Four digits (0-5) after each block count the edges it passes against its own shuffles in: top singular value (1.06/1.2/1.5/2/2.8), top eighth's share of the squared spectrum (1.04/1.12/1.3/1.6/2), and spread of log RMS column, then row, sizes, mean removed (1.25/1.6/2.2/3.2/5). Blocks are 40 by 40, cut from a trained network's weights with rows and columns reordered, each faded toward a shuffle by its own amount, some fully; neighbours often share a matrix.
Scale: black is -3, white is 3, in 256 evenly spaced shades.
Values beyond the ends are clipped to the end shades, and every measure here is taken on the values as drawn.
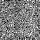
1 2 0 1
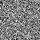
0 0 0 0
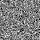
1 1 0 0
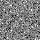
0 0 0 0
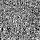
2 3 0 1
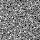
1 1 0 0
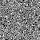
0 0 0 0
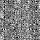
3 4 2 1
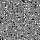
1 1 0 0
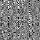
3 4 2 1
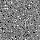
0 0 0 0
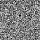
3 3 0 0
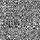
3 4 1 2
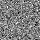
0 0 0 0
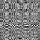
4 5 2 3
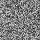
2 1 0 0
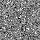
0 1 1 0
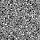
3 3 0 0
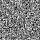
1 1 0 0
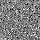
1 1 0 0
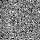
2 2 0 0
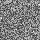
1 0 0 0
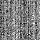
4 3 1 1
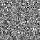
3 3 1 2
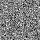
1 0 0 0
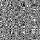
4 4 2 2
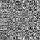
3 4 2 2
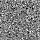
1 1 0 0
